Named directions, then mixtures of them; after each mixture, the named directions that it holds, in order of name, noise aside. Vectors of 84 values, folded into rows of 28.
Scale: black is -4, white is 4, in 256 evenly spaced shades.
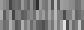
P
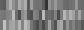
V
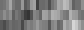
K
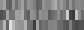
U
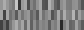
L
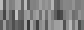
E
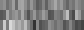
U, V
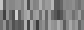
E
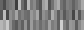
L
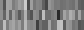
E, V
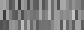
L, P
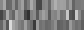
K, U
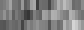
K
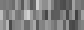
K, U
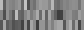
E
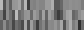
E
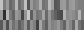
E, L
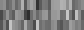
K, U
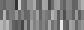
L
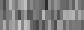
V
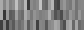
E, L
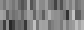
U, V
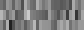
K, U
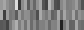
L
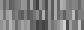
P, V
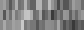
K, L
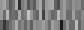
L, V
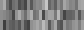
V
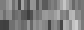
K, L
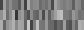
E
